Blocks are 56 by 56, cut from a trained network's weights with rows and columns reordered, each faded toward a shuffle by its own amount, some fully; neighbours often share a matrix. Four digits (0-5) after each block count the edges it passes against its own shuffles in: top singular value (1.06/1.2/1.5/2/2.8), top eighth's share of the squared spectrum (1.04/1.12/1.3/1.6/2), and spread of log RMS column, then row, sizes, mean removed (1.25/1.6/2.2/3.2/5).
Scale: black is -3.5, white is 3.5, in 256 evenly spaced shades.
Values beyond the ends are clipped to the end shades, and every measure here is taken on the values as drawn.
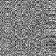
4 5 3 1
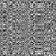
4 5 3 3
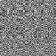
4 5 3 2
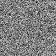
2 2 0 0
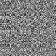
4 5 2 1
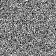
1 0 0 0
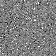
0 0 0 0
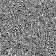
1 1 0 0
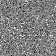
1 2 0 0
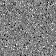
0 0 0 0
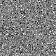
1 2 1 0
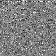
2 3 0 1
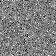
0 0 0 0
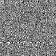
2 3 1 1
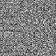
3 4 2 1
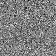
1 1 0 0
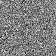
2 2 0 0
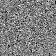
0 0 0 0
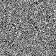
2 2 1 0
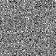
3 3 1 1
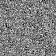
2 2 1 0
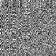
3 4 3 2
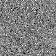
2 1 0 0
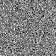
2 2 0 0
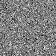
0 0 0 0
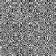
3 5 2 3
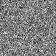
1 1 0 0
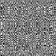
4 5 3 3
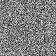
0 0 0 0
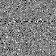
2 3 0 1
